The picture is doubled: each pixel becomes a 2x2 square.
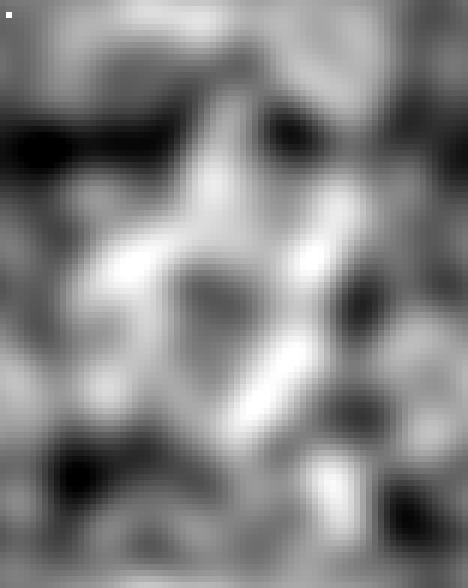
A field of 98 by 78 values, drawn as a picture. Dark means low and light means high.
The top left is the ninth with the lowest average. The values follow a bell shape. A single lone cell is far higher than the cells round it.
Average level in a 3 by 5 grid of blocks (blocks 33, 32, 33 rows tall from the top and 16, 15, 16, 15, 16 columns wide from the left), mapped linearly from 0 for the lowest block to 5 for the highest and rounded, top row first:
01330 / 25442 / 11331
